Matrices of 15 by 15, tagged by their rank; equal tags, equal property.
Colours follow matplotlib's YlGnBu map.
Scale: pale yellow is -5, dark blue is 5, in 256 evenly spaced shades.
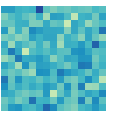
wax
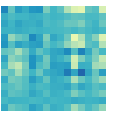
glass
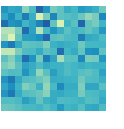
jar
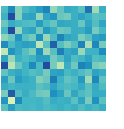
jar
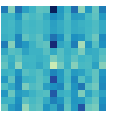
glass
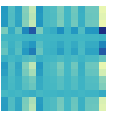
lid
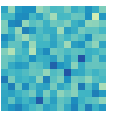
wax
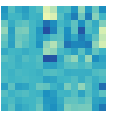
glass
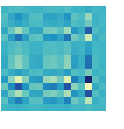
lid
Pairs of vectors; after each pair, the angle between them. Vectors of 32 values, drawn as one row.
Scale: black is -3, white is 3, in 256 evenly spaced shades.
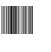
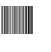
orthogonal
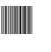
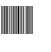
partly opposed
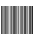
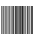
orthogonal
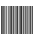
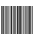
partly aligned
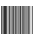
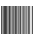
nearly parallel
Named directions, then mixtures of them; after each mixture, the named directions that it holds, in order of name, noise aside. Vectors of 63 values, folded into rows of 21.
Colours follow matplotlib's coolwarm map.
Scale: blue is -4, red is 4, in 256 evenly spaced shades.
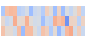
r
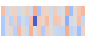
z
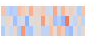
r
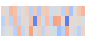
r, z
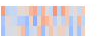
r, z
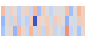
z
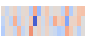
r, z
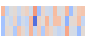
z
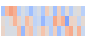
r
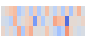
r, z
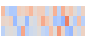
r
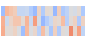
r, z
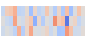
r, z
